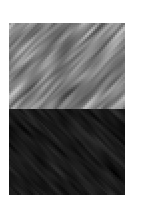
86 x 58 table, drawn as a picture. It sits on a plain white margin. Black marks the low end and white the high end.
It is made of 2 by 1 panels. Panel 1,1: middling, slanting up to the right. Panel 2,1: very low, slanting down to the right, faint in contrast.
